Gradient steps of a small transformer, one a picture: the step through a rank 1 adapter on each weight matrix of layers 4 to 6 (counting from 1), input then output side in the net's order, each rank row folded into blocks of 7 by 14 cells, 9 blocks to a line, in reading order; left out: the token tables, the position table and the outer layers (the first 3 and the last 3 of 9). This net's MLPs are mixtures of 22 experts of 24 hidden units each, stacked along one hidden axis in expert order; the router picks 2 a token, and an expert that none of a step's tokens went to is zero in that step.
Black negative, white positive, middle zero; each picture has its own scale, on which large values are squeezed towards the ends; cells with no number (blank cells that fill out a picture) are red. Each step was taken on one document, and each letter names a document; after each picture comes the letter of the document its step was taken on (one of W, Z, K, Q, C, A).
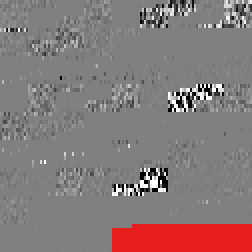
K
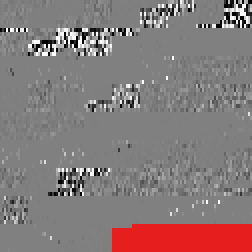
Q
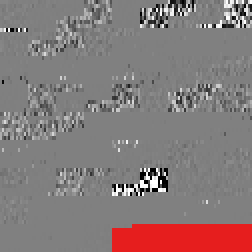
K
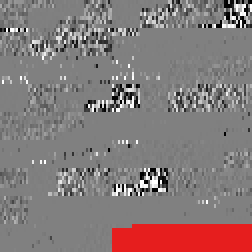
K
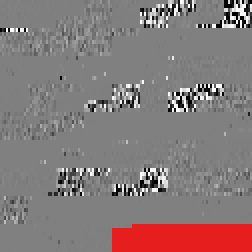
Q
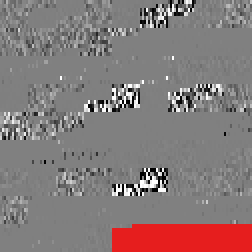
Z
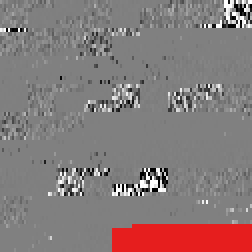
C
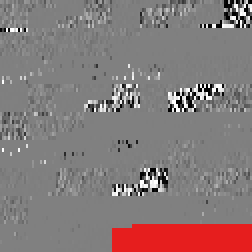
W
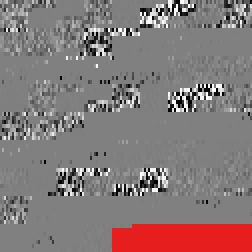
C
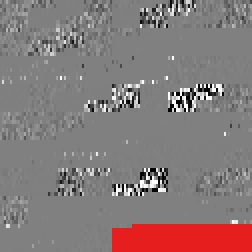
Z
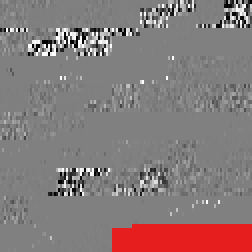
Q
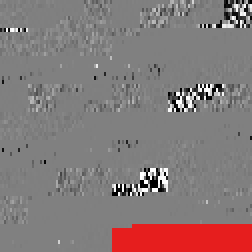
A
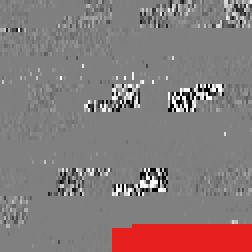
Z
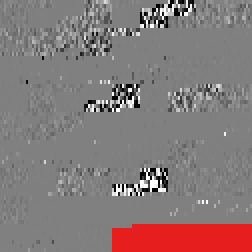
C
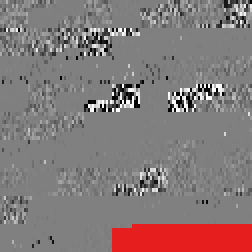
C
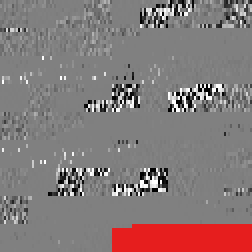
K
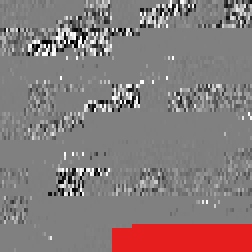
Q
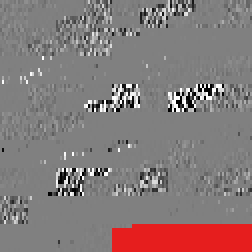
W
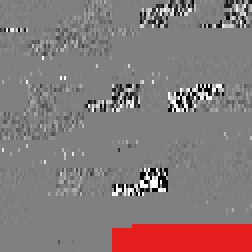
K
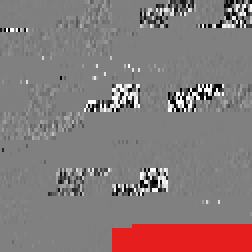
A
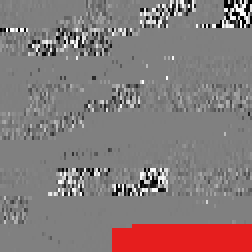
Q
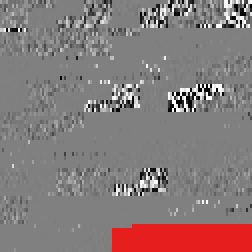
C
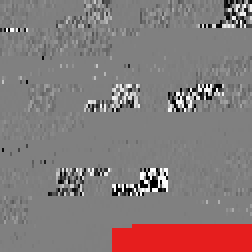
A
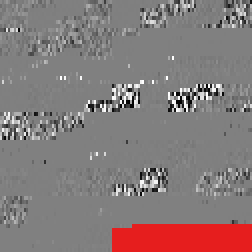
Z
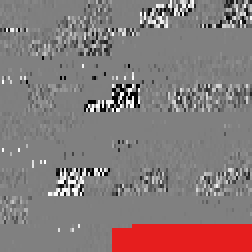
K
